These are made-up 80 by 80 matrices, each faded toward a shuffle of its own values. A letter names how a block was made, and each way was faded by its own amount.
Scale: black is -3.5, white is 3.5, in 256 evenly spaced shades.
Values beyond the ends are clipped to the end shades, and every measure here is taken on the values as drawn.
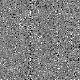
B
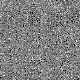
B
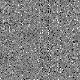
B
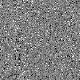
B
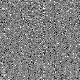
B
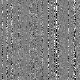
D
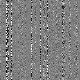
D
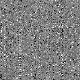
B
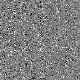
B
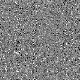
B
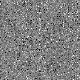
B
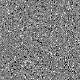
B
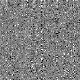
B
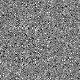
B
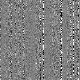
D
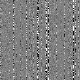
D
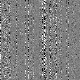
D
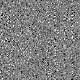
B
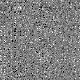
B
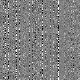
D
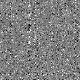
B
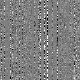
D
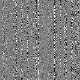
D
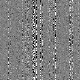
D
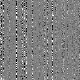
D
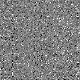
B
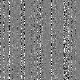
D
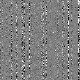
D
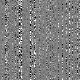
D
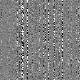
D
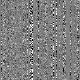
D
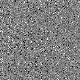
B
